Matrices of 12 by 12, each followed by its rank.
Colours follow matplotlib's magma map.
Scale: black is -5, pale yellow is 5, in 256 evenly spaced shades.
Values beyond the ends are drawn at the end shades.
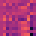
two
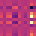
one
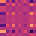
one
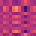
one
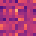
two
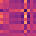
one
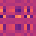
one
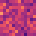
full rank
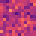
full rank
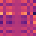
one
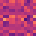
two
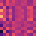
two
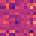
two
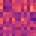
two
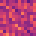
full rank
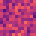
full rank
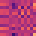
two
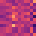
two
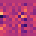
two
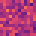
full rank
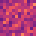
full rank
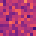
full rank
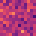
full rank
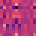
two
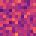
full rank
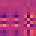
one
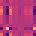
one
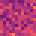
full rank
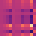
one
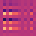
one
